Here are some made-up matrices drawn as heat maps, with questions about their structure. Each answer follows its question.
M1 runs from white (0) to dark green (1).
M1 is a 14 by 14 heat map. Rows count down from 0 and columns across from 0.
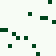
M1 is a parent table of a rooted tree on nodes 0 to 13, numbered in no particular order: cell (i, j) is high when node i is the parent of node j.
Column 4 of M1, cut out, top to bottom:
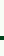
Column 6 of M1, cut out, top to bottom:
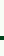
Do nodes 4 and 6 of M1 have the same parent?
yes
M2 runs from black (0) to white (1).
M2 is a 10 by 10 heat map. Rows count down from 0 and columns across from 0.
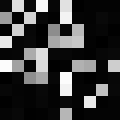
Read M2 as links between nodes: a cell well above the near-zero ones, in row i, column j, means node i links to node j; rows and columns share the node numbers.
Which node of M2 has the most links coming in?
node 5
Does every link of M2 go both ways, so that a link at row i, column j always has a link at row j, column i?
yes
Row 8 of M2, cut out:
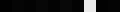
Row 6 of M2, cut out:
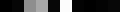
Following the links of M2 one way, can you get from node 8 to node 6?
yes
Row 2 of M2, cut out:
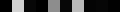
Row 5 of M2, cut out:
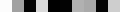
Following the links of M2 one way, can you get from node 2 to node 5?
yes
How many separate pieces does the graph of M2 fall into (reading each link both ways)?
1
